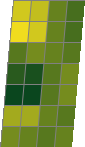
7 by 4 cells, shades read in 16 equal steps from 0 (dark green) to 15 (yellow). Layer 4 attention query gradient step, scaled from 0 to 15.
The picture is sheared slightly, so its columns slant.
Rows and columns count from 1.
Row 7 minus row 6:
-3 -4 -1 1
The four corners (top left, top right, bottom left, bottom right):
13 4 7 6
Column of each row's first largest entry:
1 1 2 4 4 1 1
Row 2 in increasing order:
4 6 13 15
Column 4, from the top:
4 4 5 7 7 5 6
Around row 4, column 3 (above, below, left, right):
6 5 1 7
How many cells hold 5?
6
